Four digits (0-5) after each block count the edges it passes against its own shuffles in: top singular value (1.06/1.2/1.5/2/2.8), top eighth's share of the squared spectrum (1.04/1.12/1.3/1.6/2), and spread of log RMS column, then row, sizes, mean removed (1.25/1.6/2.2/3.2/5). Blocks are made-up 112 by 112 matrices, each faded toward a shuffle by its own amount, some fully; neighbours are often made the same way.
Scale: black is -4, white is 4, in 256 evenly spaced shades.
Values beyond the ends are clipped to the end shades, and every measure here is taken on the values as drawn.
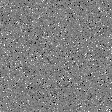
0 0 0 0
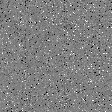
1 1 1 0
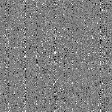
2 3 3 2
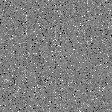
1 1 1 0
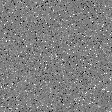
0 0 0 0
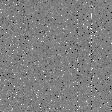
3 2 1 0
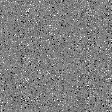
1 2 2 1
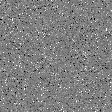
0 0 0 0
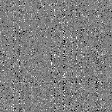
2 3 3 2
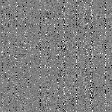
2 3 3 2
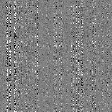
3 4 4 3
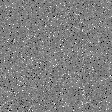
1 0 0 0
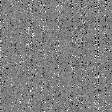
2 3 3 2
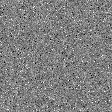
0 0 0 0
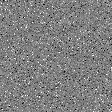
0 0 0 0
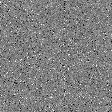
2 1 1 0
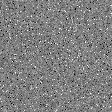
0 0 0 0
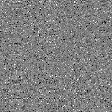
4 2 1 1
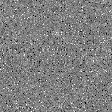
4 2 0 1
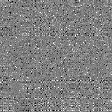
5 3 2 2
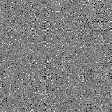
4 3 1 1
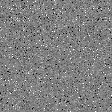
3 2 0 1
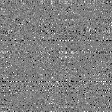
4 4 2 3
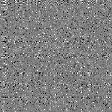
4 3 2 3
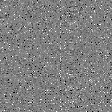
4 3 1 1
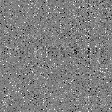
4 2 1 1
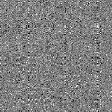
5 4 3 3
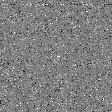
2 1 0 1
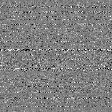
2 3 0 4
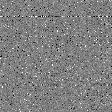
4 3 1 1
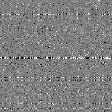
5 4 2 3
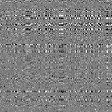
5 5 3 4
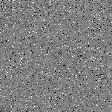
3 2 1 0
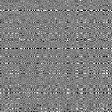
5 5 3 4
